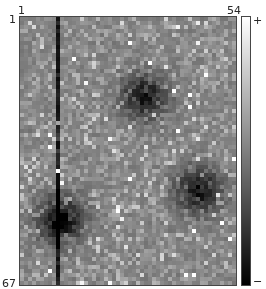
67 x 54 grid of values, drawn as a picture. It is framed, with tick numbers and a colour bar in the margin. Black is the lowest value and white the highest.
Column 10 stands out from the rest. The bottom left is the ninth with the lowest average. There are three dips. Neither half mirrors the other. On average the colour sits 50% of the way up the scale. No overall slope runs across the table.
